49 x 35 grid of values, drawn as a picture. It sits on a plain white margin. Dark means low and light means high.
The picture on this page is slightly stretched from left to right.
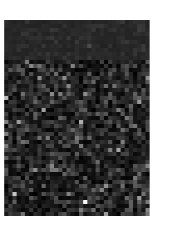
Seam: horizontal, 20% of the way down, the top part calmer. Slope: none. Grain: fine. Mirror symmetry: none. Histogram: skewed, a long tail of high values.
